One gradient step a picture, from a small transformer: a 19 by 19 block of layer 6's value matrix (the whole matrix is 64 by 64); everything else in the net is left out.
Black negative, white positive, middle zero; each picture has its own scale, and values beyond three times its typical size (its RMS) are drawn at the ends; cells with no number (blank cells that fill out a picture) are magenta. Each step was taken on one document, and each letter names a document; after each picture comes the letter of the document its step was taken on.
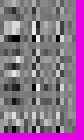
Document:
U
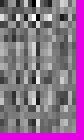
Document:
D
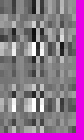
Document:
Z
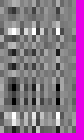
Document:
U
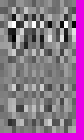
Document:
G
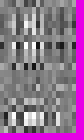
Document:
G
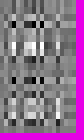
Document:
Z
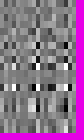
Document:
D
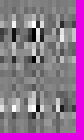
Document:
Z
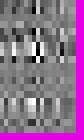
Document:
Z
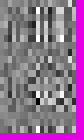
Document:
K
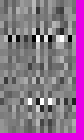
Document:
K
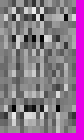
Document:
G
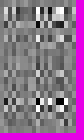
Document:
K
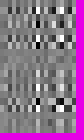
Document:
K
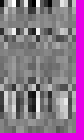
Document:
D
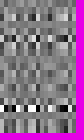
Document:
D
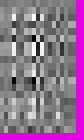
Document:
Z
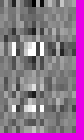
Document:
Z
